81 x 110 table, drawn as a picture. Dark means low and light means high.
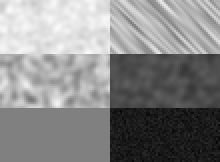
The table splits into 3 rows of 2 panels. Panel 1,1: very high, blotchy, faint in contrast. Panel 1,2: high, slanting down to the right. Panel 2,1: high, blotchy. Panel 2,2: low, blotchy, faint in contrast. Panel 3,1: middling, flat. Panel 3,2: very low, fine-grained, faint in contrast.
